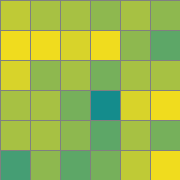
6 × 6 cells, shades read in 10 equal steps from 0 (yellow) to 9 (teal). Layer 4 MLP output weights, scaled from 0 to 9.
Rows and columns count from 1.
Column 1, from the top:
2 0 1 3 3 7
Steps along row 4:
same up up down down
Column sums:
16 17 22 29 16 18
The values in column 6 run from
0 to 6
